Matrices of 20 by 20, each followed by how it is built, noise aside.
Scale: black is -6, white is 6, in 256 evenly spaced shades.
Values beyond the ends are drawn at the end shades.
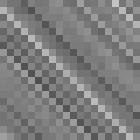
Toeplitz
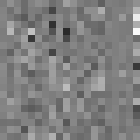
uneven columns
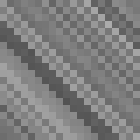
Toeplitz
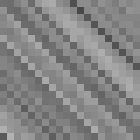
Toeplitz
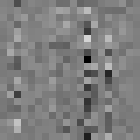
uneven columns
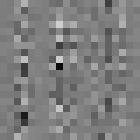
uneven columns
